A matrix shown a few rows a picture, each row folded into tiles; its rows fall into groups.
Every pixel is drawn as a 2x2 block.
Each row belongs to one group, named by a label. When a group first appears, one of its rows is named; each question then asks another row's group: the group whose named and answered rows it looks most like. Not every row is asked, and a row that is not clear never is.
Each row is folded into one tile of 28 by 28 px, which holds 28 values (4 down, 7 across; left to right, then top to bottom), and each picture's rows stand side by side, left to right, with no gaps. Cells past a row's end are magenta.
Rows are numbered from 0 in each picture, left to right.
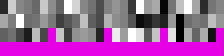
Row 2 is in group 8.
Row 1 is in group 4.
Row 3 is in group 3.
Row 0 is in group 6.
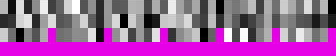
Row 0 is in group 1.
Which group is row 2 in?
1
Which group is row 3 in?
8
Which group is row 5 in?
8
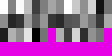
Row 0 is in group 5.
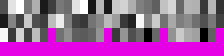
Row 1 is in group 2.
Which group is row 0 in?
4
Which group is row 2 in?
5
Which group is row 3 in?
8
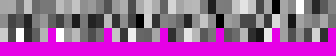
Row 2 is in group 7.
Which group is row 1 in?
4
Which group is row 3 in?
5
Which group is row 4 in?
2
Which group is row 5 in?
3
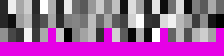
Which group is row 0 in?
1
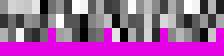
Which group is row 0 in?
4
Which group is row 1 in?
2
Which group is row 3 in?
2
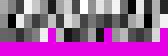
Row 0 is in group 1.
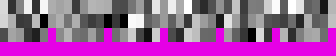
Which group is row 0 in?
2
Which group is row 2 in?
1
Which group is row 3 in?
5
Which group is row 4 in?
6
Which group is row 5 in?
4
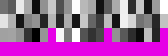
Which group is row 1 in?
4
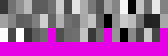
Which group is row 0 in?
3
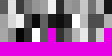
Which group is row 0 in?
6
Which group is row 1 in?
1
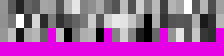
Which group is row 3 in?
4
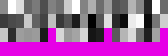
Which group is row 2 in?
1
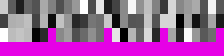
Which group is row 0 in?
8
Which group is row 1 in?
2
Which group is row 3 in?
8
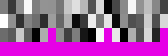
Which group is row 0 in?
2
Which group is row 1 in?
2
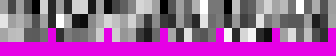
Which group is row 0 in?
8
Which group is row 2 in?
8
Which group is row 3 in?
7
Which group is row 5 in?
4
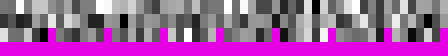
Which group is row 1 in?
6
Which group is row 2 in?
3
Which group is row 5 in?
1
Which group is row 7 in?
6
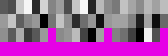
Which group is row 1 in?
2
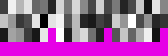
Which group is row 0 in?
2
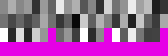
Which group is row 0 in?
3
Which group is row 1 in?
5
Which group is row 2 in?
4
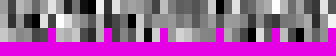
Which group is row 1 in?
8
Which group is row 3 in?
8
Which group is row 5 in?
1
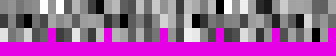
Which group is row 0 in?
7
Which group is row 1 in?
5
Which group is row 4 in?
5
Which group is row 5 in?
5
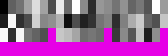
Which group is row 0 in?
7
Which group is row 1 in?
3
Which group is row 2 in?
1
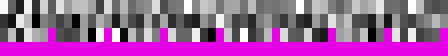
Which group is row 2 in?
7
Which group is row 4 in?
3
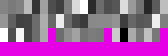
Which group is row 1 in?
2
